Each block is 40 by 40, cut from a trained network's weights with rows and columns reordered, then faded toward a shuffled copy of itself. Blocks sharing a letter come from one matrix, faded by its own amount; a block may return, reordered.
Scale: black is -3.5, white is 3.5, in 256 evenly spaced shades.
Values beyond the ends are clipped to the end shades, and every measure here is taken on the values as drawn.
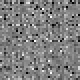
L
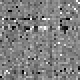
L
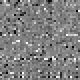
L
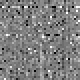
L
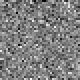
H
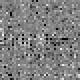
L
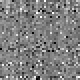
L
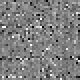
L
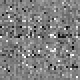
L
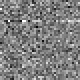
H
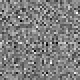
H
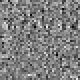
H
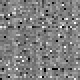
L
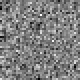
H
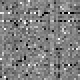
L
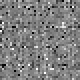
L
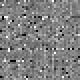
L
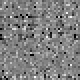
L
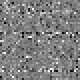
L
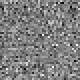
H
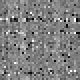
L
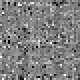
L
